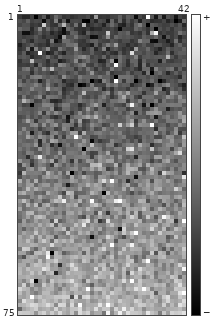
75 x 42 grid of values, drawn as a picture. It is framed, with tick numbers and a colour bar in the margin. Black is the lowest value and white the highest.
The grain is fine, like static. The values follow a bell shape. Values rise toward the bottom. No single row or column stands out from its neighbours.
